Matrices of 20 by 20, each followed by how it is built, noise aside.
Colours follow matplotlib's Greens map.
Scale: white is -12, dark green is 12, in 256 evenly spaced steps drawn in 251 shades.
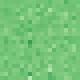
uneven columns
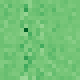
uneven columns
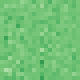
uneven columns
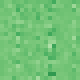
uneven columns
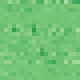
uneven rows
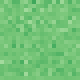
uneven rows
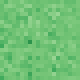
uneven columns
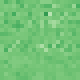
uneven rows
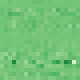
uneven rows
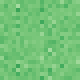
uneven columns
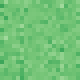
uneven columns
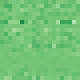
uneven rows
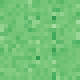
uneven columns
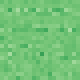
uneven rows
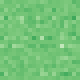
uneven rows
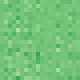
uneven columns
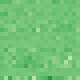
uneven rows
